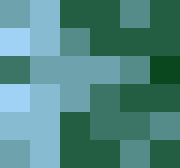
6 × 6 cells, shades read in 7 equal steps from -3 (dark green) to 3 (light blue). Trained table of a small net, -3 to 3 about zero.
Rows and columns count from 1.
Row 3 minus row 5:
-3 -1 3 2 1 -3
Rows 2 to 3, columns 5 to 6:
-2 -2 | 0 -3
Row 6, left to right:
1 2 -2 -2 0 -2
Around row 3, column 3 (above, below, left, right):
0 1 1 1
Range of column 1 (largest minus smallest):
4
